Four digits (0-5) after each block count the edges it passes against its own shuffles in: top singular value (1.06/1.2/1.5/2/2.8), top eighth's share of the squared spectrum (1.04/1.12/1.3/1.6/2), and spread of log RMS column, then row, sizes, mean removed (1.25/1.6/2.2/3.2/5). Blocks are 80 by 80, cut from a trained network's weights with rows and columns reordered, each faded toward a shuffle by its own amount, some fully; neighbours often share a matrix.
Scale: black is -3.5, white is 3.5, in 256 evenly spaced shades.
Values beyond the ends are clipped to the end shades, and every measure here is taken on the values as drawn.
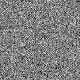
3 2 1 0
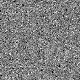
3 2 0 0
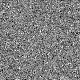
2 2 0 0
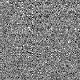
3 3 2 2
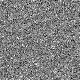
0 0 0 0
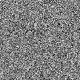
3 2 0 0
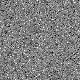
2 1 0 0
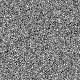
0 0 0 0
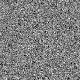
3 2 0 1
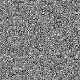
3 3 1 1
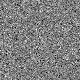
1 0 0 0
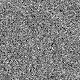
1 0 0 0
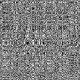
4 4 2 3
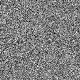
2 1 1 0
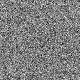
2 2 0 0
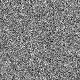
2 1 0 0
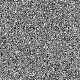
2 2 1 0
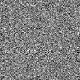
3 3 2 2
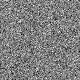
0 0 0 0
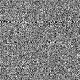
3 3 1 2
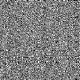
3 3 1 2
